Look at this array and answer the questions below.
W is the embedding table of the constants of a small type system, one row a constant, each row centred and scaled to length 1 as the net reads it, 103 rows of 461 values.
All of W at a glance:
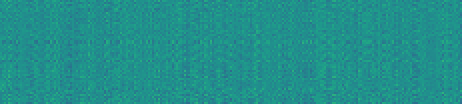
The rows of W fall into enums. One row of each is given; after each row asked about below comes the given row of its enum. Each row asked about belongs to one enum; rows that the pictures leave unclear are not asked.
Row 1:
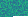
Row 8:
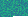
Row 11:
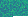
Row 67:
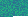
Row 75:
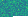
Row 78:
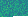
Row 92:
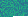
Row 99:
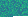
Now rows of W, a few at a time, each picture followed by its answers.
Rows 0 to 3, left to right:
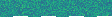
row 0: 99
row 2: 8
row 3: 92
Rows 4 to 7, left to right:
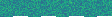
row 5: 1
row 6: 75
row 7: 1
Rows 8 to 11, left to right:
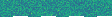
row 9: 92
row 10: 92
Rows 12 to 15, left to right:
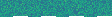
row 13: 67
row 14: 99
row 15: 78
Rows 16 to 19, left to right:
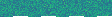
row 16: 67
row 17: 99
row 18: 78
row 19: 92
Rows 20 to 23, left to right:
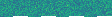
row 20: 67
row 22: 92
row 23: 99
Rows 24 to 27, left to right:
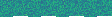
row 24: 78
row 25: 1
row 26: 78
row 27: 1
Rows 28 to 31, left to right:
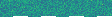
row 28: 11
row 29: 67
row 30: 78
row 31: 8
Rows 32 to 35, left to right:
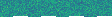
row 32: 78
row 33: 11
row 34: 92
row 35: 67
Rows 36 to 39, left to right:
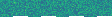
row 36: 75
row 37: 1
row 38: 99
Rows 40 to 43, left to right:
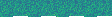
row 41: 78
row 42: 78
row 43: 78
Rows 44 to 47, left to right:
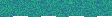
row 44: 67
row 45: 1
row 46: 75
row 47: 1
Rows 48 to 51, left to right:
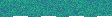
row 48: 11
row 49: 67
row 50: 99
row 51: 78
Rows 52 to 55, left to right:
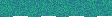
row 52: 67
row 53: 78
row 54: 67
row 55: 1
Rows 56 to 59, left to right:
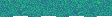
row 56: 99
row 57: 67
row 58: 99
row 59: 75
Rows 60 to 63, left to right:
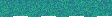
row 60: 78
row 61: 78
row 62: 1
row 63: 92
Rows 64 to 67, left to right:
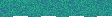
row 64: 11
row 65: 67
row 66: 1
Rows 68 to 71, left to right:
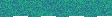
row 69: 92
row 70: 11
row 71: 99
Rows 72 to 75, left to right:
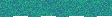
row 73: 92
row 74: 11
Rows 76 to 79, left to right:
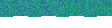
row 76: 1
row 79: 8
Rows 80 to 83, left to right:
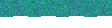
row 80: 1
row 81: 75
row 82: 67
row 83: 99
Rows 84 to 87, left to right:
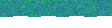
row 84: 99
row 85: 75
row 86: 99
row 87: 67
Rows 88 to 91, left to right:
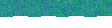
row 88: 67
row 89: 67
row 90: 75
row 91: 8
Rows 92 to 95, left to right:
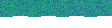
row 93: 78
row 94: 1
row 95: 1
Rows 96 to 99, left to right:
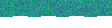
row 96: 92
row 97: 8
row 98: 11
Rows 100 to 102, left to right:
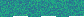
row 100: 78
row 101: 11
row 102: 1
